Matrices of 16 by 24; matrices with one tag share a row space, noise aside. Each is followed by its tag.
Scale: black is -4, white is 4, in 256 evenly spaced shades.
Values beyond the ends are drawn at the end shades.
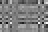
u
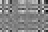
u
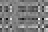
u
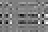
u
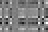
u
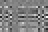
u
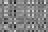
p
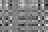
u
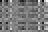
u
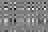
p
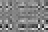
u
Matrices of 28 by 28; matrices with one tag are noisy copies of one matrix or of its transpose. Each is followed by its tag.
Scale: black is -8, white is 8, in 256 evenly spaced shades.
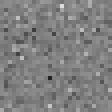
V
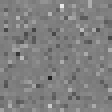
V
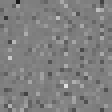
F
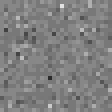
V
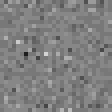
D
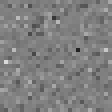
V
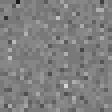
F
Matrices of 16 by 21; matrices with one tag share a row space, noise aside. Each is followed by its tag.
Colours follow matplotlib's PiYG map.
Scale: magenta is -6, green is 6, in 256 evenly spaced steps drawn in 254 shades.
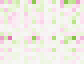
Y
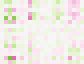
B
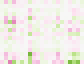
B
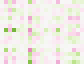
B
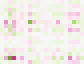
B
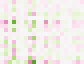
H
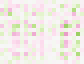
Y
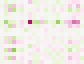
B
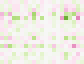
Y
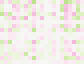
Y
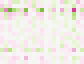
Y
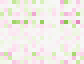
Y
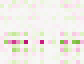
Y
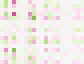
H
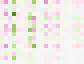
H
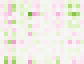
B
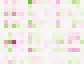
B
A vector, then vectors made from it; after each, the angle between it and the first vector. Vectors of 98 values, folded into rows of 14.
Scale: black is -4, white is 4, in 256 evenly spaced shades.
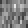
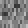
partly opposed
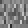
partly aligned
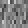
orthogonal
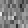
partly opposed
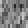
nearly opposite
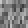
nearly opposite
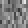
orthogonal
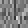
partly opposed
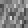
partly aligned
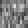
nearly parallel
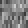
nearly parallel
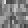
partly aligned
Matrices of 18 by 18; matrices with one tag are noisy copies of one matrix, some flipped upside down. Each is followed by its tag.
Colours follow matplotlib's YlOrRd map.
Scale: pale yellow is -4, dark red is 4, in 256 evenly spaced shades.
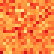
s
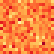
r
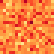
s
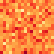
s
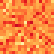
s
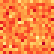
r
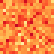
s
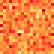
r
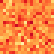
s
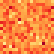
r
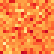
s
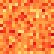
r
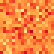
s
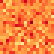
s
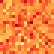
s
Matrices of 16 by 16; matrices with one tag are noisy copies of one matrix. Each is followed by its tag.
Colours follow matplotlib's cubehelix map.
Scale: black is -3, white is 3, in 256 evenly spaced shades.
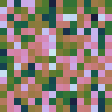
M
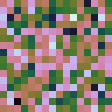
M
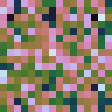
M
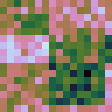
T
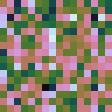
M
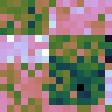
T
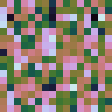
M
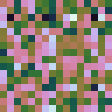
M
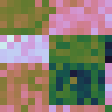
T
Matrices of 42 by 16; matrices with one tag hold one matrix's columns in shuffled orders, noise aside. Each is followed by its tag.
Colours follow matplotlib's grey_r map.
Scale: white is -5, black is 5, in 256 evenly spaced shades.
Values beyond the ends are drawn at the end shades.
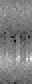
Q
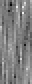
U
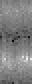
Q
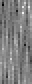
U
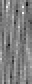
U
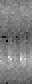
Q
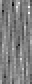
U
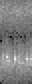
Q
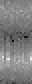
Q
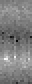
Q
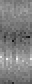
Q
